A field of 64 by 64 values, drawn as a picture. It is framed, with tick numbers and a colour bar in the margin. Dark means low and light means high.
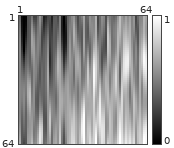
The grain runs up and down. The halves do not mirror each other. The ninth with the lowest average is the top left. The field climbs toward the bottom right. Overall the values sit about 60% of the way up the scale.
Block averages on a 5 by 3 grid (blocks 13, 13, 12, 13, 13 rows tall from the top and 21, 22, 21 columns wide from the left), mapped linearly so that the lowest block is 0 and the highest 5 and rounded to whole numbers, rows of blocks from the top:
013 / 124 / 234 / 244 / 355
